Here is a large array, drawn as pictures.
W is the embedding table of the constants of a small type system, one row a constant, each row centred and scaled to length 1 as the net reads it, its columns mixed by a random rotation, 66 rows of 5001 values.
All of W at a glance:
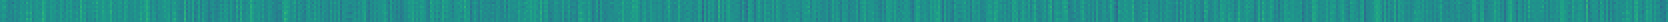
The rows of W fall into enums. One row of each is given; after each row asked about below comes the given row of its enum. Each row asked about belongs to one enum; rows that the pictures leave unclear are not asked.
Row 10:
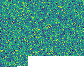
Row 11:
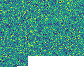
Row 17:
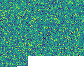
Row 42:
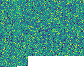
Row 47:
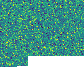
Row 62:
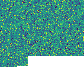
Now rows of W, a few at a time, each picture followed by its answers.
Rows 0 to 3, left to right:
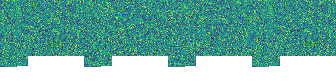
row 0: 42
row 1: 10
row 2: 17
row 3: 42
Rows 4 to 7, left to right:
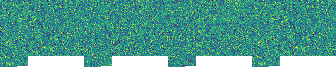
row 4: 47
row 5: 62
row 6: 11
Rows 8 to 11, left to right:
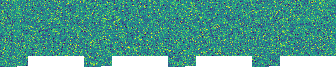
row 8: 42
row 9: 47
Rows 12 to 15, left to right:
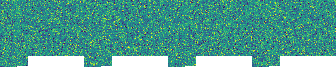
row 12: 42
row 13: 47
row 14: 62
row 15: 10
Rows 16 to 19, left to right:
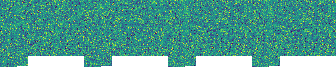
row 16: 62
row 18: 42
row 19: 42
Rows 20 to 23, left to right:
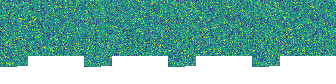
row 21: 42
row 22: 10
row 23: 10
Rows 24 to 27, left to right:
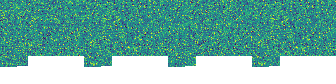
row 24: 17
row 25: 47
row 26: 62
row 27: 47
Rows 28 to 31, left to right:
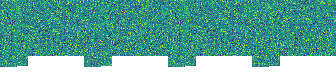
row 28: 42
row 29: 62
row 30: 42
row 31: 17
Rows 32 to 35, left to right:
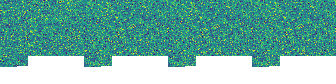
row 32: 11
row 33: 10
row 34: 10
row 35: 10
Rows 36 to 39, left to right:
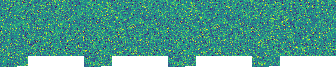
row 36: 62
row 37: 10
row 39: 47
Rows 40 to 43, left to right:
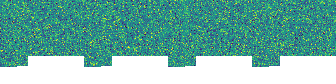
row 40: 10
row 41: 47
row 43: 17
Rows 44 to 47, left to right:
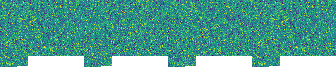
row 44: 47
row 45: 62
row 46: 10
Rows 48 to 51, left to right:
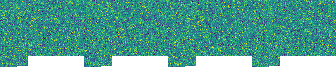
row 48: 17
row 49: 10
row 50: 47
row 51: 42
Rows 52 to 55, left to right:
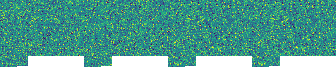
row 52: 17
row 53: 62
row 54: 47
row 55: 47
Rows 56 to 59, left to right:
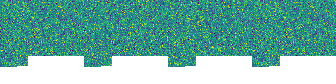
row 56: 10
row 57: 62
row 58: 47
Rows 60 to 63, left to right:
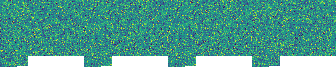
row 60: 10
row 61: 62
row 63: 17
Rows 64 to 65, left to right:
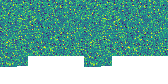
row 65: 47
